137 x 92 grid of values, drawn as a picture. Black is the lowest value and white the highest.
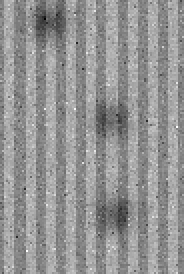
No overall slope runs across the table. There are three dips. Upright stripes repeat 9 times across the table. On average the colour sits 60% of the way up the scale.
